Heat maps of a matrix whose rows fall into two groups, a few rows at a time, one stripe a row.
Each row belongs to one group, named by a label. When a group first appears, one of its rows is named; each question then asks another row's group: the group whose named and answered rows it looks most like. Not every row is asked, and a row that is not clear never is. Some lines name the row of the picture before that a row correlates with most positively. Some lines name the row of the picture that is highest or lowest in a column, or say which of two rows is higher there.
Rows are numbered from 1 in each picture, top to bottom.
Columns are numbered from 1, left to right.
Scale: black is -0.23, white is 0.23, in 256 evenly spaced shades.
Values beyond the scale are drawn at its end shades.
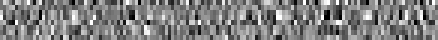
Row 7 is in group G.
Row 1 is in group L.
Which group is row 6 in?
G
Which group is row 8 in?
L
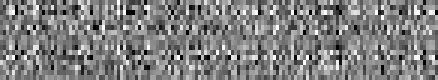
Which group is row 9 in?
G
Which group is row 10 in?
G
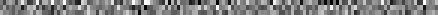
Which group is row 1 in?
G
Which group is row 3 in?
L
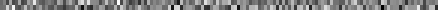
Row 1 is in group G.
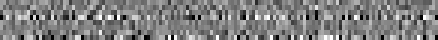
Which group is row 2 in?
L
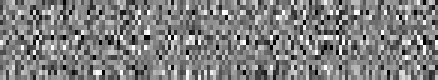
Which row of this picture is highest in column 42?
9
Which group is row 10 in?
G
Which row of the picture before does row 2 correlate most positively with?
3
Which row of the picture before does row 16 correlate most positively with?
1
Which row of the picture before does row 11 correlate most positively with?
2
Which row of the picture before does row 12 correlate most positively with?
5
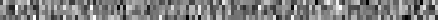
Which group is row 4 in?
L
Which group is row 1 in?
L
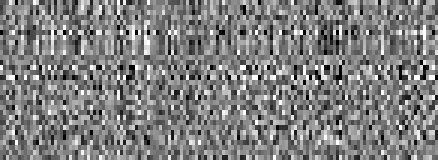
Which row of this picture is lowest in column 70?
16
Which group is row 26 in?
L
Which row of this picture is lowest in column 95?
7
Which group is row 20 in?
L
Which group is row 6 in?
G
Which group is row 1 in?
G
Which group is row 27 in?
G
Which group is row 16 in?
G
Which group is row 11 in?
G
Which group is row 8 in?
G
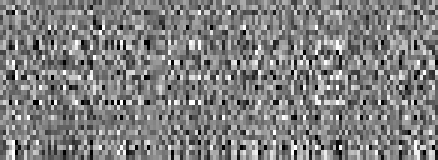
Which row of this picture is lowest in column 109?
15
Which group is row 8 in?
L
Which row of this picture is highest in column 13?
29
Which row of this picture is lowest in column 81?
30
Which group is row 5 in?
L
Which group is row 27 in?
L
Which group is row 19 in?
L
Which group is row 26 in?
G
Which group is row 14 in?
G
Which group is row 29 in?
G
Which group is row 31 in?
G
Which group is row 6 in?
L
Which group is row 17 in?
L
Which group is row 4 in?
L
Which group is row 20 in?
L
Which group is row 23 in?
G
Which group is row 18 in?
L
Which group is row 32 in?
G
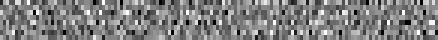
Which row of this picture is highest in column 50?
2
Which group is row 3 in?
L
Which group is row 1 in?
L
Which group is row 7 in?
G
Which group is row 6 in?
G
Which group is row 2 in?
G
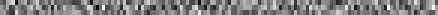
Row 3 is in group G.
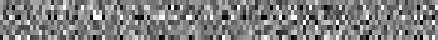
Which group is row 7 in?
L
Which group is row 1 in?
L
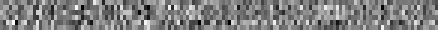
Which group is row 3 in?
L
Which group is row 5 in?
G
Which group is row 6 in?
G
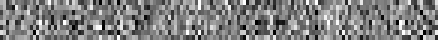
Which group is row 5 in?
L
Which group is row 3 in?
L
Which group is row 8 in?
L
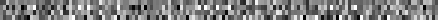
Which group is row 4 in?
L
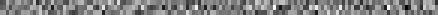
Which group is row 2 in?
L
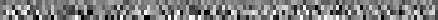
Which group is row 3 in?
G
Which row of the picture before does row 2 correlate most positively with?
1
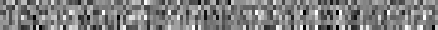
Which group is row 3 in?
L
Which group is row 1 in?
G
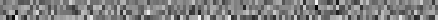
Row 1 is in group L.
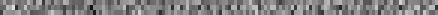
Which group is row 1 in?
L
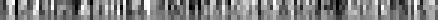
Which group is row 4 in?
G
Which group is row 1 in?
G
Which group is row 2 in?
G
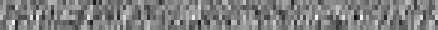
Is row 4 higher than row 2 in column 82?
Yes
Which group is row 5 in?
G
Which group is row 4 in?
L
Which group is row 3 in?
L
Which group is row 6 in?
G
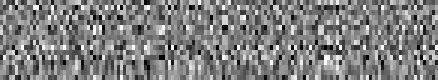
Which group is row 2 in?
G
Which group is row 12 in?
L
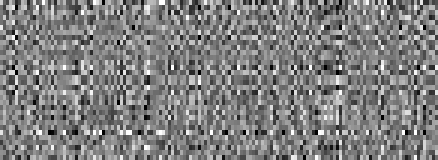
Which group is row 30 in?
G
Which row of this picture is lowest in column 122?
24
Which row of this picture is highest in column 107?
27
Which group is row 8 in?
G
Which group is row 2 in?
G
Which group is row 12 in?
L
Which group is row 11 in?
G
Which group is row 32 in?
L
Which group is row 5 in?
G
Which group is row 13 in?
G
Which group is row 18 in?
G
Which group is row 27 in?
L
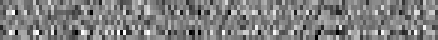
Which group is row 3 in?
G
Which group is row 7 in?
G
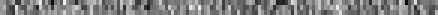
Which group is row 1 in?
L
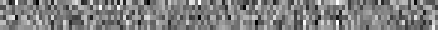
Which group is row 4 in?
G
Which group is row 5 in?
L
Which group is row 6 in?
L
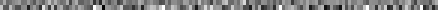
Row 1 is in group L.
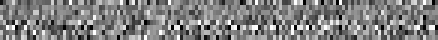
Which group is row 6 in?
G
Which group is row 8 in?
G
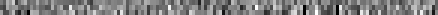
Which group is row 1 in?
G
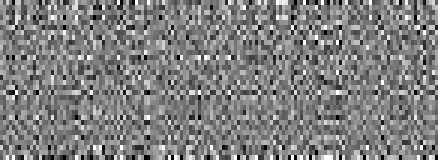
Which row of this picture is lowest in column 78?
12
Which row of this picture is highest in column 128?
17
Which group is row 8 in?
L
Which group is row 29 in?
L
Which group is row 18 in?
G
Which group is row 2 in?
L
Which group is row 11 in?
G
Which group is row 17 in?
G
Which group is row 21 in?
G
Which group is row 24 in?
G
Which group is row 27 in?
G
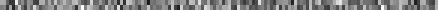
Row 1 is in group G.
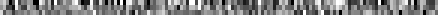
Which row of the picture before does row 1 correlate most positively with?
1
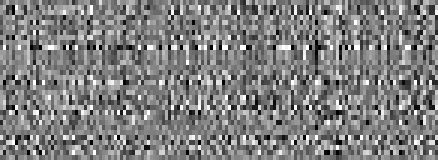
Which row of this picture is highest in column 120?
10
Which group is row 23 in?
G
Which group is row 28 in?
L
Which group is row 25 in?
L
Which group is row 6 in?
G
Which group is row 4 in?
G
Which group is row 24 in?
G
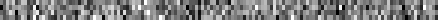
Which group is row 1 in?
G
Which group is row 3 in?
G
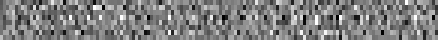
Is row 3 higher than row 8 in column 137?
Yes
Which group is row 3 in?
G
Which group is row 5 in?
L
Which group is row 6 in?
G
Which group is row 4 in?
L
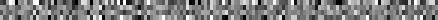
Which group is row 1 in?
G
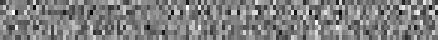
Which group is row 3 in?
G
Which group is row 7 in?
L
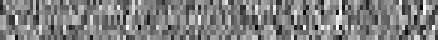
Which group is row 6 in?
L
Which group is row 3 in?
L
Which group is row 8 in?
G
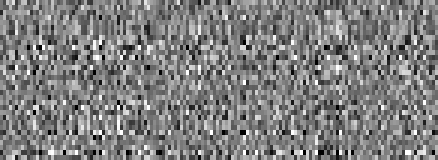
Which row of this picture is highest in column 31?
14
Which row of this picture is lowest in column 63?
10
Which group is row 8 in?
L
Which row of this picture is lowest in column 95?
27
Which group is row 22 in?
G
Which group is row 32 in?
G
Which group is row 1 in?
G
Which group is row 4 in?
L
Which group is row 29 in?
L
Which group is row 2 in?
G
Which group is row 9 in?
L
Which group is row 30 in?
G
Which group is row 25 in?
G
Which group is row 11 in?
G
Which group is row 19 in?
L
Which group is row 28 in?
L
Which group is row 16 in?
G
